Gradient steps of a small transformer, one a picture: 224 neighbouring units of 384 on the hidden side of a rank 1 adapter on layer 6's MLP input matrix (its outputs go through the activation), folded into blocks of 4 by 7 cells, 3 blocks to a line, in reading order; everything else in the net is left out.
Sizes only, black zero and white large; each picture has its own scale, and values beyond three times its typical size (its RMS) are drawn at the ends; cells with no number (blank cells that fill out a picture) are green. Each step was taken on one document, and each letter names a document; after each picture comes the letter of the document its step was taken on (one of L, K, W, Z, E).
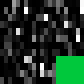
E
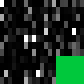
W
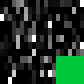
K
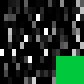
E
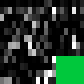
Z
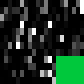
K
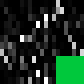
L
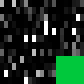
W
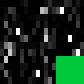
L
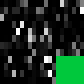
K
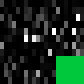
W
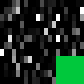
E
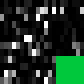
Z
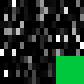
E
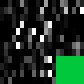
K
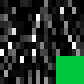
L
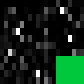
L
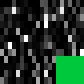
L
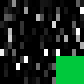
E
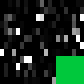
E
